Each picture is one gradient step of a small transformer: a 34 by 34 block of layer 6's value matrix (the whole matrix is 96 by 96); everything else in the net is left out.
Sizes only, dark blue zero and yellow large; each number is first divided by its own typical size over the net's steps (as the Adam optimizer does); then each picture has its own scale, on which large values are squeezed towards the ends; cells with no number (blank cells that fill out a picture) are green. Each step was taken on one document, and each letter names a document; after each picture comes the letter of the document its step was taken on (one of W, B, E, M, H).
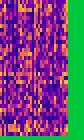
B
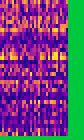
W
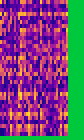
B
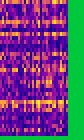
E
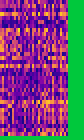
E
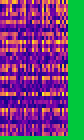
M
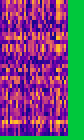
M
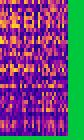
E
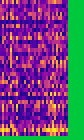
E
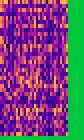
B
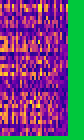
W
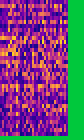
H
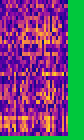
M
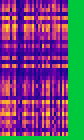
M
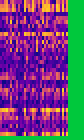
M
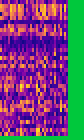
E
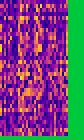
B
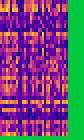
H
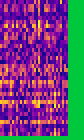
W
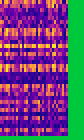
W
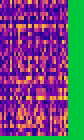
B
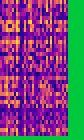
H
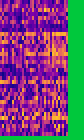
H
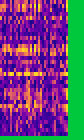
B
